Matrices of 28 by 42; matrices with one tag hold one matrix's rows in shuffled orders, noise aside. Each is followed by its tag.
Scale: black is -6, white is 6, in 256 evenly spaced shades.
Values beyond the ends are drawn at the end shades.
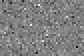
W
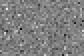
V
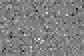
W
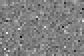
V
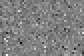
V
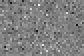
W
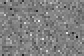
W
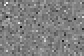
V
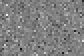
V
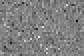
W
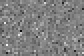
V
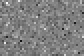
V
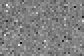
V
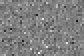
W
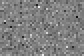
W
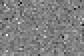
V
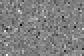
V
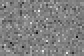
W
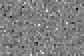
W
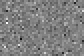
V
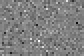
W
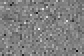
W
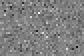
W
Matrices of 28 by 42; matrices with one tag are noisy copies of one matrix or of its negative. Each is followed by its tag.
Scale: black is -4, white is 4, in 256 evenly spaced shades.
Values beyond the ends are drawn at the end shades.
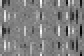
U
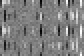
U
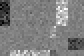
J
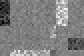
J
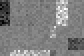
J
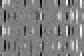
U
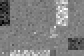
J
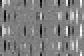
U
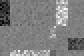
J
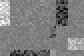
J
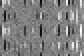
U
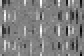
U
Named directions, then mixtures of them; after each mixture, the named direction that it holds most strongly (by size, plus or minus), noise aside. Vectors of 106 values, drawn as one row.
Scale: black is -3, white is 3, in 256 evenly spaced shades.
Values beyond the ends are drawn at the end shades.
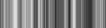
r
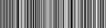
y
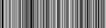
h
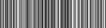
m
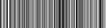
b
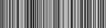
y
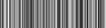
h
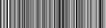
b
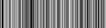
h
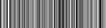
b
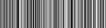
y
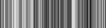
r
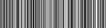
y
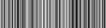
m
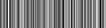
y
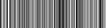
b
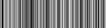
h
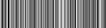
b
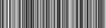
h
